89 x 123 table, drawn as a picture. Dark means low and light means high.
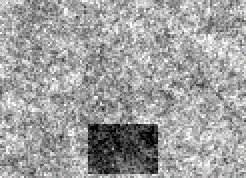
Stripes: none. Grain: blotchy. Average level on the scale: 60%. Odd patch: lower, in the bottom middle. Ninth with the lowest average: bottom middle.
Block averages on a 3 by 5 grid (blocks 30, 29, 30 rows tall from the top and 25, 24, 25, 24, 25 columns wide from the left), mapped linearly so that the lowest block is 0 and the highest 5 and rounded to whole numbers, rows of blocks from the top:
44555 / 54444 / 43045
